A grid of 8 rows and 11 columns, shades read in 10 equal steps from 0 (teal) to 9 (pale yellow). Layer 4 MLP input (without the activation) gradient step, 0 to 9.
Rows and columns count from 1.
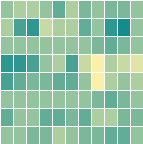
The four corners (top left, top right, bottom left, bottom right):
5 5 5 5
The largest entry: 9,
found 2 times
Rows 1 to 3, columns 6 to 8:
6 4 5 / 6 3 5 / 5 5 4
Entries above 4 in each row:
7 6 8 7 5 8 4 5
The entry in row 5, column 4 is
4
